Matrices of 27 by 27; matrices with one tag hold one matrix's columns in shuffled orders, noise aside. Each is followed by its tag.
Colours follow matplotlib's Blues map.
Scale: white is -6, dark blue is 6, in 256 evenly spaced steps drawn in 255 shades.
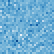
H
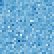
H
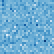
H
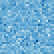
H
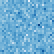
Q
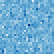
Q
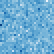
Q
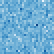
Q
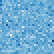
H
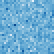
Q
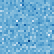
H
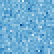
Q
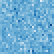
Q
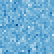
Q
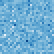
H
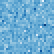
Q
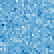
Q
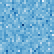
Q
